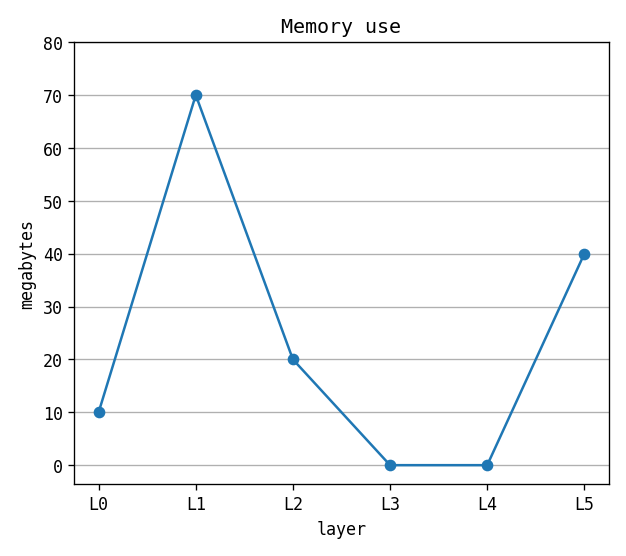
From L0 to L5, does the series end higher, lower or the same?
higher
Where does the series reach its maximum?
L1
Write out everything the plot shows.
Title: Memory use
x-axis: layer, ticks L0 L1 L2 L3 L4 L5
y-axis: megabytes, ticks 0 10 20 30 40 50 60 70 80
Values:
10 70 20 0 0 40
